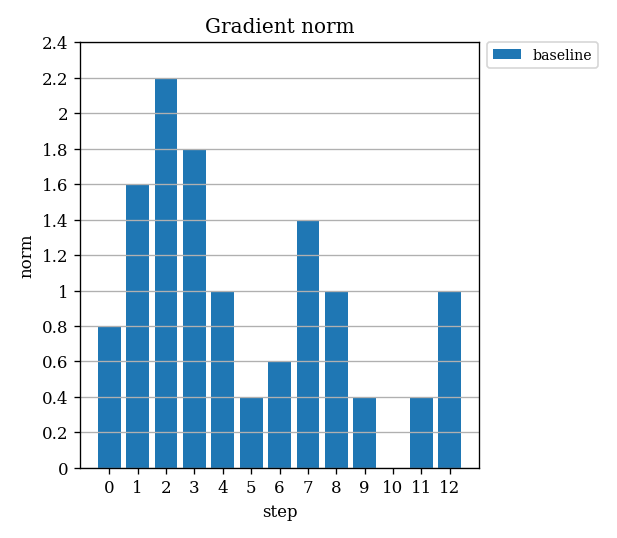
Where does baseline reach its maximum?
2
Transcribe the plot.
Title: Gradient norm
x-axis: step, ticks 0 1 2 3 4 5 6 7 8 9 10 11 12
y-axis: norm, ticks 0 0.2 0.4 0.6 0.8 1 1.2 1.4 1.6 1.8 2 2.2 2.4
Legend: baseline
Values:
baseline: 0.8 1.6 2.2 1.8 1 0.4 0.6 1.4 1 0.4 0 0.4 1
